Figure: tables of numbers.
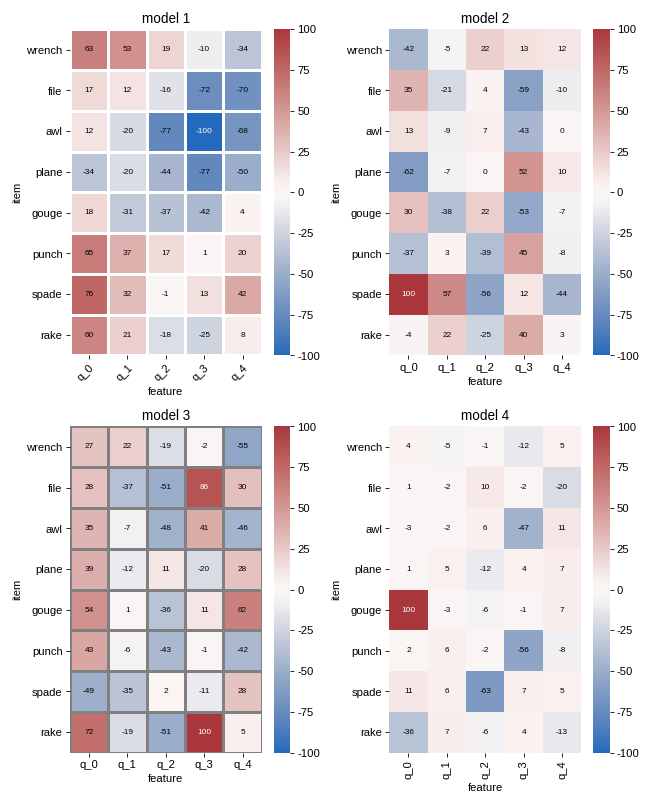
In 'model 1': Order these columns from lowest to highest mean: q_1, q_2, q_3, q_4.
q_3, q_2, q_4, q_1
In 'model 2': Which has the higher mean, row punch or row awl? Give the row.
awl
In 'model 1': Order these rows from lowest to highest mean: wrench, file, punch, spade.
file, wrench, punch, spade
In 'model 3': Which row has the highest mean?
rake
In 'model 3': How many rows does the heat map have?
8
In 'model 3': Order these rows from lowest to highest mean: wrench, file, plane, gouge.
wrench, plane, file, gouge
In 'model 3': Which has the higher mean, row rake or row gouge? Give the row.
rake
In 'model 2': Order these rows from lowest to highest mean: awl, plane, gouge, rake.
gouge, awl, plane, rake
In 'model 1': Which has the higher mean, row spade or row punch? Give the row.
spade
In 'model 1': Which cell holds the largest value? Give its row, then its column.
spade, q_0
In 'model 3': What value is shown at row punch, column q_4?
-42
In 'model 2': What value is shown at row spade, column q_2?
-56
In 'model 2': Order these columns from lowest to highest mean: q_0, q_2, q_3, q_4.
q_2, q_4, q_3, q_0
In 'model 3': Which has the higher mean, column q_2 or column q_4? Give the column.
q_4
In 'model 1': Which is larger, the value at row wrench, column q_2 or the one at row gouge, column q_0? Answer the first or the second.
the first
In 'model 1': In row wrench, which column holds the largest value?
q_0
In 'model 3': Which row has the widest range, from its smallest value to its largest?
rake
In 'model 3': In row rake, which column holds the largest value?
q_3
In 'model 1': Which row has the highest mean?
spade
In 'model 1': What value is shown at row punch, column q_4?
20
